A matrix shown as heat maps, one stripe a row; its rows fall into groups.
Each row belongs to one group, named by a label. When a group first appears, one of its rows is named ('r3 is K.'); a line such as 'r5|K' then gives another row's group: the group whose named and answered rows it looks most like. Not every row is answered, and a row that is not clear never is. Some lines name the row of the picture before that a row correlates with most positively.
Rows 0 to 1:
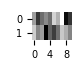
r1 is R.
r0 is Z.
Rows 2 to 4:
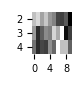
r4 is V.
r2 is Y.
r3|Z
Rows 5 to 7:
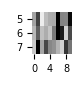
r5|Y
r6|Y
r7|Z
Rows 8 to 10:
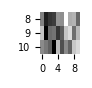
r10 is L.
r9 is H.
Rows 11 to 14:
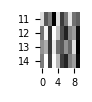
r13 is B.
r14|B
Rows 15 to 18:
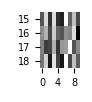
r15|B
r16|B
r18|B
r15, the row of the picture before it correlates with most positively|13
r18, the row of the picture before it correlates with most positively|13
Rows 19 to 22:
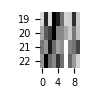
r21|V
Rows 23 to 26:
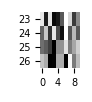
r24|B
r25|L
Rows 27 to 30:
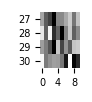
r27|L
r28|R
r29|L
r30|Z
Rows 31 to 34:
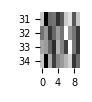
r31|H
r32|V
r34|Z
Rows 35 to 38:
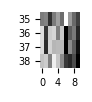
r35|V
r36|Y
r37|Y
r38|Y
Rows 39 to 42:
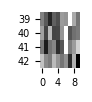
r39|H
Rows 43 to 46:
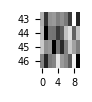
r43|Y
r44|H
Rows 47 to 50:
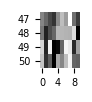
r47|Z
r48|V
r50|Z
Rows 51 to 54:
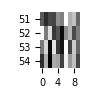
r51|V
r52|R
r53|B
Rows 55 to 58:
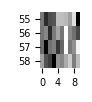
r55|V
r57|H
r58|L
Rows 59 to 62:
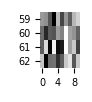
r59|L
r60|V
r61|B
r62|H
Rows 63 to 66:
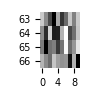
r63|L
